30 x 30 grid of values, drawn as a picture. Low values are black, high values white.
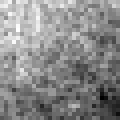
The ninth with the lowest average is the bottom right. There is an overall slope up to the top left. The top left is the ninth with the highest average. There are no regular stripes. The histogram is bell-shaped. No row or column stands out.
